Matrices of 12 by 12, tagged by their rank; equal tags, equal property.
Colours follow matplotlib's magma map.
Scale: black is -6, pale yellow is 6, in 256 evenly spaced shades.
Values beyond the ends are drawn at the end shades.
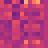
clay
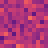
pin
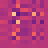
clay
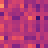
clay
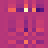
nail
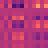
nail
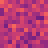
pin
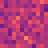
pin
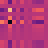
nail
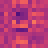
clay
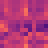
clay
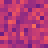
pin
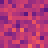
pin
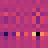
nail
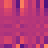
nail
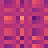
nail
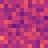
pin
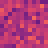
pin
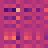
nail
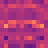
clay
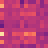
clay
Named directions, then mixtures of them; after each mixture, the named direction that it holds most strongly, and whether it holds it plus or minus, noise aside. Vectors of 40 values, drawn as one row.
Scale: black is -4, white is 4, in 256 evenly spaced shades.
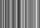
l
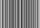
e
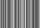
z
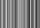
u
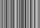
z, minus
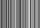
u, minus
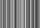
z, plus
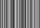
z, minus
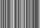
z, plus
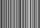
e, minus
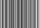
e, plus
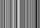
l, minus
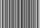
e, plus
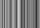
l, minus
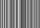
z, minus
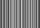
e, minus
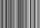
u, minus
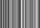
l, plus
